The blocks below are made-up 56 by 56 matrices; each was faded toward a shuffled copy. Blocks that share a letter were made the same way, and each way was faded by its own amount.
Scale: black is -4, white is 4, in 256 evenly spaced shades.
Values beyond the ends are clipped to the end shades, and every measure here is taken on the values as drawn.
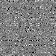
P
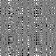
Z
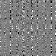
Z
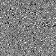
P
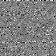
P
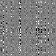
Z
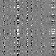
Z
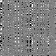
Z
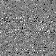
P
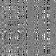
Z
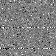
P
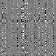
Z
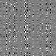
Z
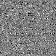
P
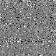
P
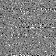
P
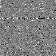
P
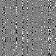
Z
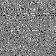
P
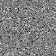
P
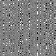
Z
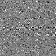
P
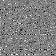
P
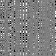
Z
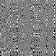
Z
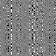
Z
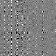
Z
